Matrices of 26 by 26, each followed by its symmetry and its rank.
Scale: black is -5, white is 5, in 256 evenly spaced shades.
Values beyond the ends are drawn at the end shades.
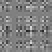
antisymmetric, rank two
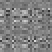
neither, rank three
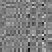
neither, rank three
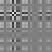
symmetric, rank one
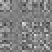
symmetric, rank three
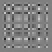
symmetric, rank one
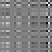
neither, rank one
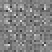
symmetric, rank three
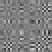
antisymmetric, rank two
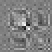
symmetric, rank three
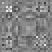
symmetric, rank three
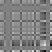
symmetric, rank one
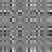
antisymmetric, rank two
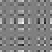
symmetric, rank one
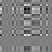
neither, rank one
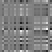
neither, rank one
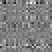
neither, rank three
